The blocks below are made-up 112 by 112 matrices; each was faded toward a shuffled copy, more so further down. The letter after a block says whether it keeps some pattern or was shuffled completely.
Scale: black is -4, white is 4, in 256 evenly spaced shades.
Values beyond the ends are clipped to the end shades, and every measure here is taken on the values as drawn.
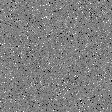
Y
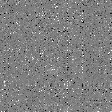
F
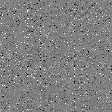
F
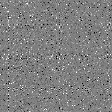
F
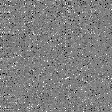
F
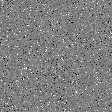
Y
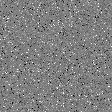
Y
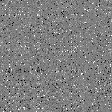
F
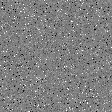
Y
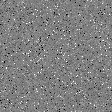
Y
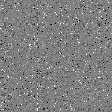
F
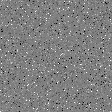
Y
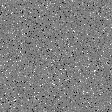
Y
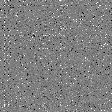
F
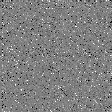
F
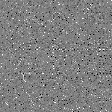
F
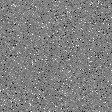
Y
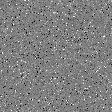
Y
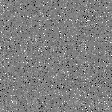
F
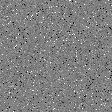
Y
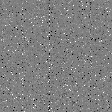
F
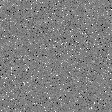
Y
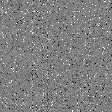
F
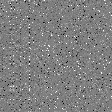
F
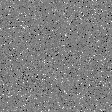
Y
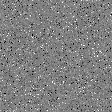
Y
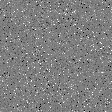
Y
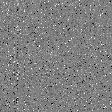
F
